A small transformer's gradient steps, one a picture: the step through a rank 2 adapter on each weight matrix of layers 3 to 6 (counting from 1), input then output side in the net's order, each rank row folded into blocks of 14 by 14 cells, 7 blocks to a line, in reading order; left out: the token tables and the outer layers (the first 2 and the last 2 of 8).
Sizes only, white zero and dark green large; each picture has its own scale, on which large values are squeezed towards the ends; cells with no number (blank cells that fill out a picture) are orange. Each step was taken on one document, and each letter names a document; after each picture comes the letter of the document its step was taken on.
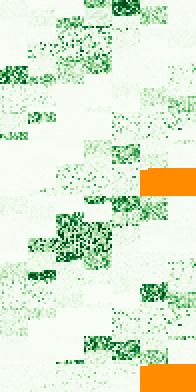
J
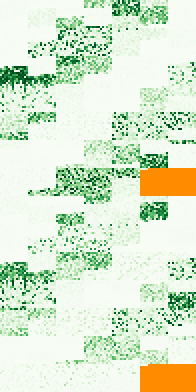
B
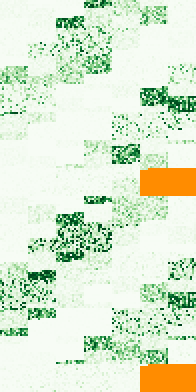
J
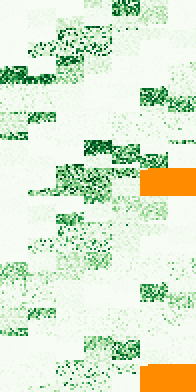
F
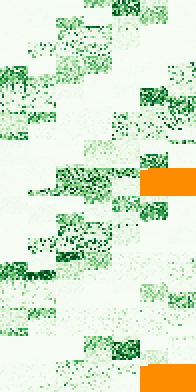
B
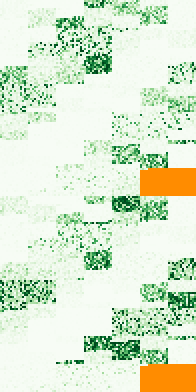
J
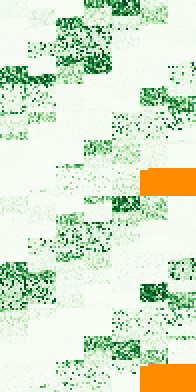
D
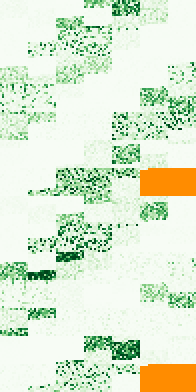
B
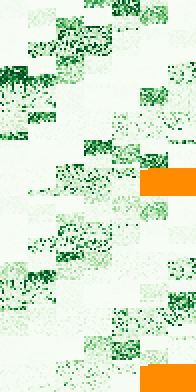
F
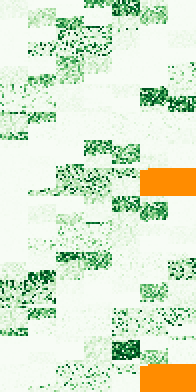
F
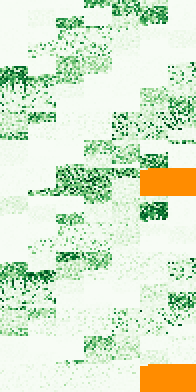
B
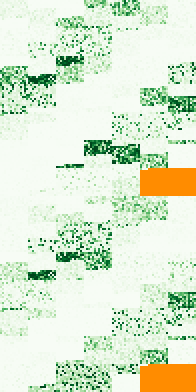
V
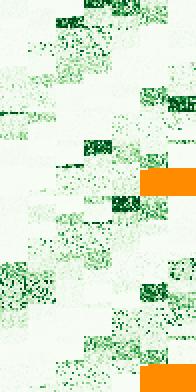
D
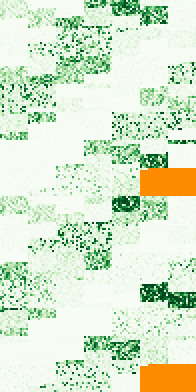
J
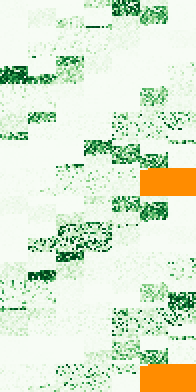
F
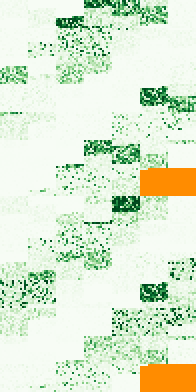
D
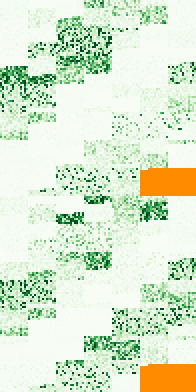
J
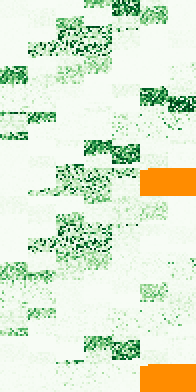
F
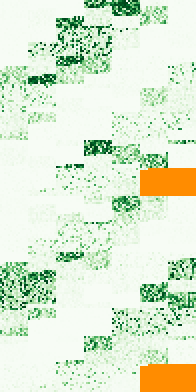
J
